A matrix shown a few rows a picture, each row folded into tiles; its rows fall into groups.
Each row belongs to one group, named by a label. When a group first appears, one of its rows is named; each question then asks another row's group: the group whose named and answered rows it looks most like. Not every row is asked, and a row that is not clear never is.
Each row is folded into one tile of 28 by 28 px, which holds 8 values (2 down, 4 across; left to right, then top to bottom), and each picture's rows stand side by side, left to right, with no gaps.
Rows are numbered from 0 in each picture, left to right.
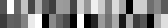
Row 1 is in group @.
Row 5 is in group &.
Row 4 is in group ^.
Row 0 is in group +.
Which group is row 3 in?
+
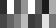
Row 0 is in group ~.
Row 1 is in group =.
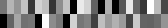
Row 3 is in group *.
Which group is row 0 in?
+
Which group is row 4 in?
@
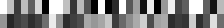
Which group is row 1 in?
~
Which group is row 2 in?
^
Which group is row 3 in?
@
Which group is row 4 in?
~
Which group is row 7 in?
=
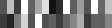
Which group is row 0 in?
~
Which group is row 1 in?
@
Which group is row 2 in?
~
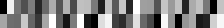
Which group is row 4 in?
~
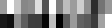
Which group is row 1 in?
~
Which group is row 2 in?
+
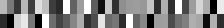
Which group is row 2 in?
~
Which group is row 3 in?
=
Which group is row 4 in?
+
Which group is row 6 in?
~
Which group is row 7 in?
^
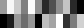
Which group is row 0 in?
+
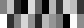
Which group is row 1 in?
*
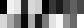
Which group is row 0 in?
@
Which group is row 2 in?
@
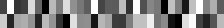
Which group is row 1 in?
*
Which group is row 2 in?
+
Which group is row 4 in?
~
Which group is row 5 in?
@
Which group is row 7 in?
&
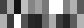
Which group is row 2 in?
&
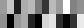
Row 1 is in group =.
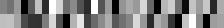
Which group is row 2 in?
&
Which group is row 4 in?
~
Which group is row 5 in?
*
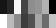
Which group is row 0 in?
@
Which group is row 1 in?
@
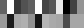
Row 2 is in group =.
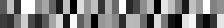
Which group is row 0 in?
~
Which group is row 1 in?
&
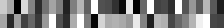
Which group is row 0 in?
^
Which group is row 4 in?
@
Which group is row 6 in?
~
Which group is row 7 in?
@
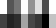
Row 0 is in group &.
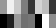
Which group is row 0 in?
+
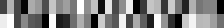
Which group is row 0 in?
@
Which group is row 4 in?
@
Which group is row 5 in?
+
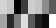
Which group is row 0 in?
*
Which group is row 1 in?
&
